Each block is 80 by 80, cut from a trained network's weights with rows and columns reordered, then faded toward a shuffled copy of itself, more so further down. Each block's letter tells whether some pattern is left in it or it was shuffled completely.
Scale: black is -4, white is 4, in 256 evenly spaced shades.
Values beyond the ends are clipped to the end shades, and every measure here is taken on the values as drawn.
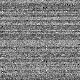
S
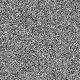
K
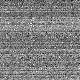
S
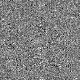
S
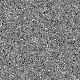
K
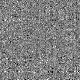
S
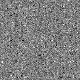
S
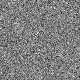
K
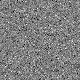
K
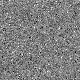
K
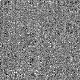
S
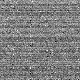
S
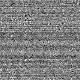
S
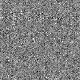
S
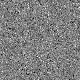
K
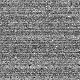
S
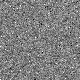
K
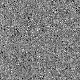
S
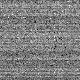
S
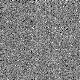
S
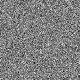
S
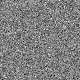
K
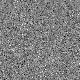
K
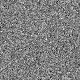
K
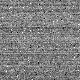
S
